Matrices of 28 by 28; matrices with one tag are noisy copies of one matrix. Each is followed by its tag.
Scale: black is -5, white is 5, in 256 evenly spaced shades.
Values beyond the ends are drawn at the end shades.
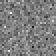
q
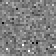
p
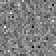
q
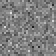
q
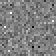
q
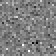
p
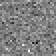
p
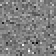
p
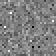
q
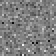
p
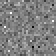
q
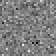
p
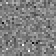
p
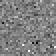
p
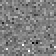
p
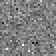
p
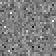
q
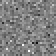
p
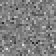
p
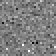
p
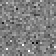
p
